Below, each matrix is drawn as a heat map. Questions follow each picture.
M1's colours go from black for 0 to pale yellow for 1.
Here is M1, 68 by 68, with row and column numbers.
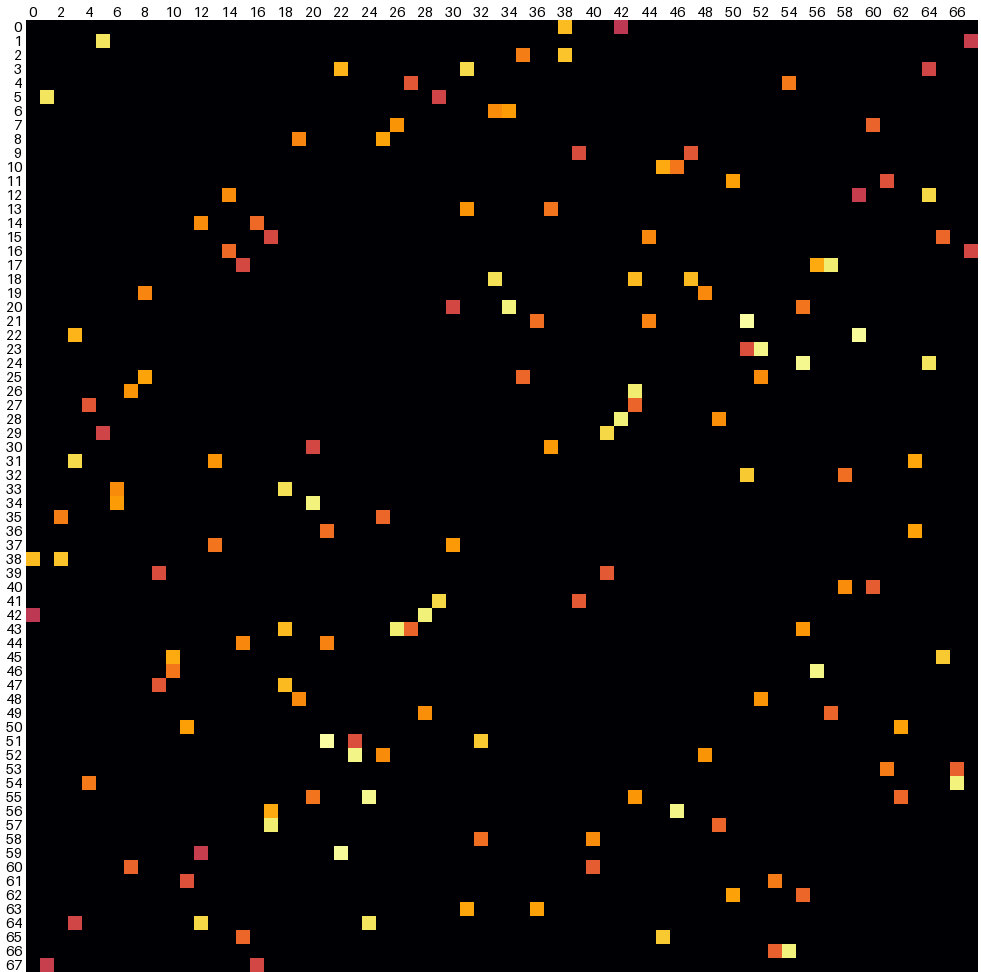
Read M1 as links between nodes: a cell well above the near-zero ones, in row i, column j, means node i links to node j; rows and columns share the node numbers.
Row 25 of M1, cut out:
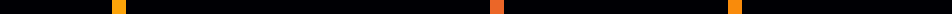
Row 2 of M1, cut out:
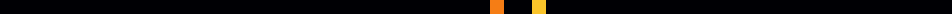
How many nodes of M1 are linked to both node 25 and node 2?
1
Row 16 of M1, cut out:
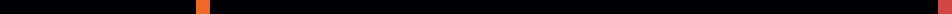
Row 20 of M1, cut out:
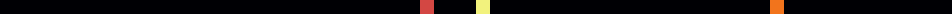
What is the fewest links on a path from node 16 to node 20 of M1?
6
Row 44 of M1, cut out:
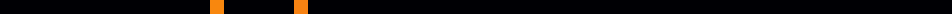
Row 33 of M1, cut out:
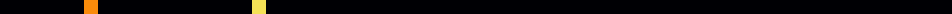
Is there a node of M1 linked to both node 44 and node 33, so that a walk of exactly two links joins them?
no
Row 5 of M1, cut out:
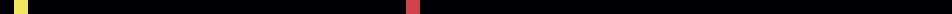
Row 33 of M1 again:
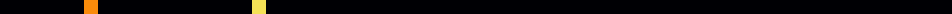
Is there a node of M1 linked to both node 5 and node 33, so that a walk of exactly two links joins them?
no
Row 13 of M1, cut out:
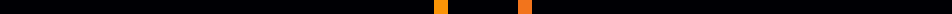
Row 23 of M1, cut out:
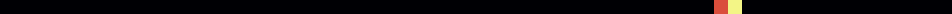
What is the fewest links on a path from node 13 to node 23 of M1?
6
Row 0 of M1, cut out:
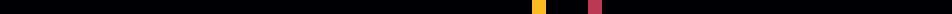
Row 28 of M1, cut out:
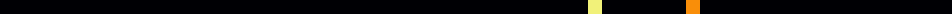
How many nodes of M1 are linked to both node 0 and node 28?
1
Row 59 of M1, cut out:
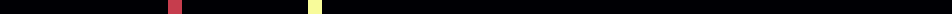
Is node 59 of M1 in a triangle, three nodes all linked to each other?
no
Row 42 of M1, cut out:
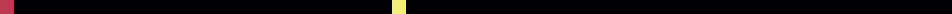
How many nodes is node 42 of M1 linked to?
2
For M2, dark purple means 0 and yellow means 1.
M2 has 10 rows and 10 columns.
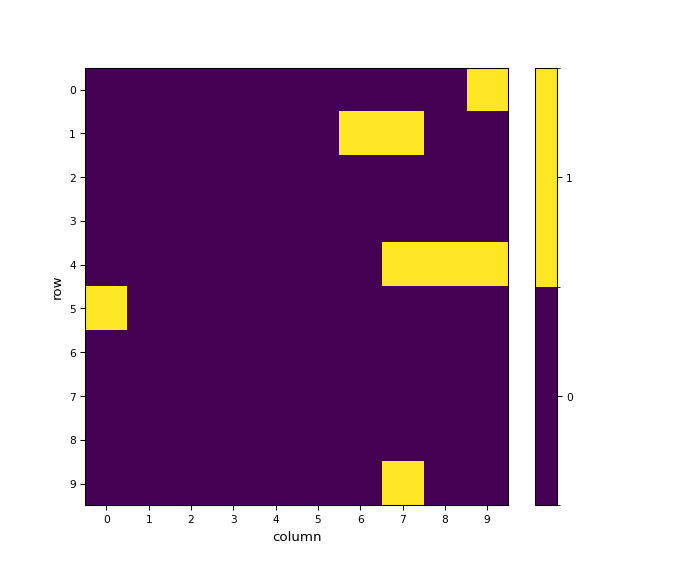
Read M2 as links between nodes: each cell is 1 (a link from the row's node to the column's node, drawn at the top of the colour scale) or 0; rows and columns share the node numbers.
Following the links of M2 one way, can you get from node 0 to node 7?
yes
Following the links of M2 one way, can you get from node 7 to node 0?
no
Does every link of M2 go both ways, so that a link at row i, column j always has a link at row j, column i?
no
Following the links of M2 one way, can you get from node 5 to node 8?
no
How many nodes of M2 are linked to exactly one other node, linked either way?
3
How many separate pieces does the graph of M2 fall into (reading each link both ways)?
3
